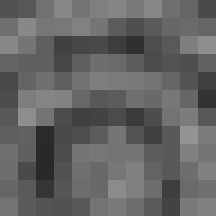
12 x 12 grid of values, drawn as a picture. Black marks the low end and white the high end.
Ninth with the lowest average: bottom left. Calmest part: bottom middle. Rings: centred on the bottom middle. Odd rows or columns: none. Slope: none.
